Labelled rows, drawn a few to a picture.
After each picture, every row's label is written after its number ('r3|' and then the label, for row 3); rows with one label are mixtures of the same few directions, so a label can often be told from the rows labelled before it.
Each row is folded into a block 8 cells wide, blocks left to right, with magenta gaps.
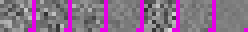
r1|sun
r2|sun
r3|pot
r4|sun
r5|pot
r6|pot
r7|sun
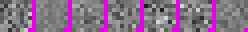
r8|pot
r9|pot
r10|pot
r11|sun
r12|pot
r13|pot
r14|sun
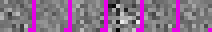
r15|sun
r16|sun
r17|pot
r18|pot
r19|sun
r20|sun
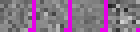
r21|pot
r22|sun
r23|pot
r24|pot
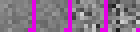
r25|pot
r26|sun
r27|sun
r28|pot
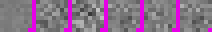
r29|pot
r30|sun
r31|sun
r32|pot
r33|sun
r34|pot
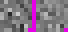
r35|sun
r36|sun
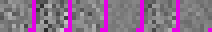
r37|sun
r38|pot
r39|sun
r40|pot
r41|pot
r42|sun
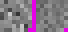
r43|sun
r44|pot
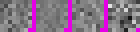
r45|pot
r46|pot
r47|sun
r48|pot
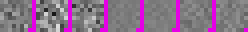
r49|sun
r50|sun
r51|pot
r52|pot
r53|sun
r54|sun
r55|pot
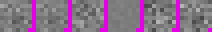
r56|pot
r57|pot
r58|sun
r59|sun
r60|pot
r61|pot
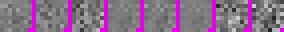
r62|pot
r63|sun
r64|pot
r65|pot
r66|pot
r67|pot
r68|pot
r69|pot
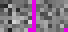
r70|pot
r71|sun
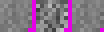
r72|pot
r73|pot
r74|pot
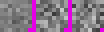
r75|pot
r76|sun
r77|pot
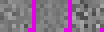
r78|sun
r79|pot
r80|sun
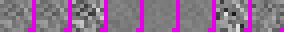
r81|sun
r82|sun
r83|sun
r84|sun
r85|pot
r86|sun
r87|sun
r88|pot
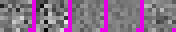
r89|pot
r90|pot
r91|pot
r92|sun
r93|pot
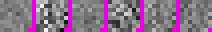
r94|sun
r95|pot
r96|pot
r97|sun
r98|pot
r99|pot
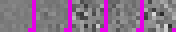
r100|sun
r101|sun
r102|sun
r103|pot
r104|sun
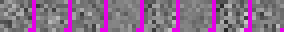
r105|sun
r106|pot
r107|sun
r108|sun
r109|pot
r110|pot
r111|pot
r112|sun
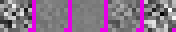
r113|sun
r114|sun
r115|pot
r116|sun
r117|sun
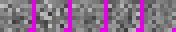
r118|pot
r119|sun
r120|pot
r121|pot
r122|pot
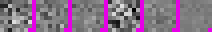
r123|pot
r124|sun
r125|pot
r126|sun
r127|pot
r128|pot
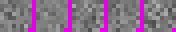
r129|sun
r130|sun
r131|pot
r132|pot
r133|sun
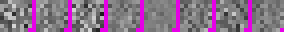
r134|sun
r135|pot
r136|pot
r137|pot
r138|sun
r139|pot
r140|sun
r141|pot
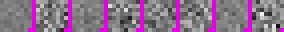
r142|sun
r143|pot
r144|pot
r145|pot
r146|sun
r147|sun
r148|sun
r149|sun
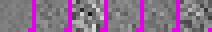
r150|pot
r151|sun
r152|sun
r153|sun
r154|sun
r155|sun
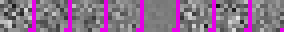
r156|sun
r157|sun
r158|pot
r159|sun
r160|sun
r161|sun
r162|pot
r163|pot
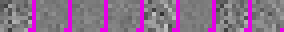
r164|pot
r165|sun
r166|pot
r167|pot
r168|sun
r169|sun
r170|pot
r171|sun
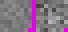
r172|sun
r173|pot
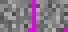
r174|sun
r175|pot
